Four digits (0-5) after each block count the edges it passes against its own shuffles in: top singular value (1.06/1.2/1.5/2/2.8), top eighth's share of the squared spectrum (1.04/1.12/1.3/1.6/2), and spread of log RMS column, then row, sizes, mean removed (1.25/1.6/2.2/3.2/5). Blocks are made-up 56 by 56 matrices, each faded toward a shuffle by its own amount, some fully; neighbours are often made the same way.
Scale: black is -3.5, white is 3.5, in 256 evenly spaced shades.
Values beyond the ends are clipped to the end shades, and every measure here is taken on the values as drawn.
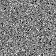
0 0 0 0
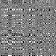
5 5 3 3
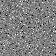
1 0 0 0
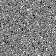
1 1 0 0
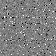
2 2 0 0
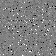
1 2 0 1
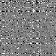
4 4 1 3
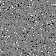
0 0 0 0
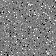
0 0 0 0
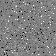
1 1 0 0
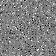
2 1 0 0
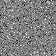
2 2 0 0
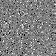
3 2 0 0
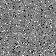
2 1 0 0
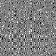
4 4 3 2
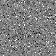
3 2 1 1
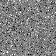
2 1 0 0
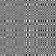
5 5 4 4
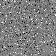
1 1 0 0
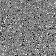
2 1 0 0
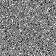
2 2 0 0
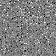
3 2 0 0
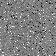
0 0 0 0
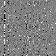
4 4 2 1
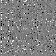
4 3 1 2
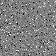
2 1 0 0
